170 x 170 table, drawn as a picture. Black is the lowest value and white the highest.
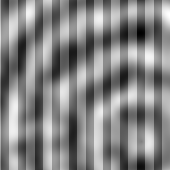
Upright stripes repeat 10 times across the table. There are no lone odd cells. Rings spread out from the bottom right. No overall slope runs across the table. Overall the values sit about 50% of the way up the scale.
